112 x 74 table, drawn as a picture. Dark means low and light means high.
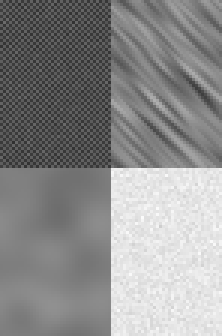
The table splits into 2 rows of 2 panels. Panel 1,1: low, checkered. Panel 1,2: middling, slanting down to the right. Panel 2,1: middling, smooth, faint in contrast. Panel 2,2: very high, fine-grained, faint in contrast.
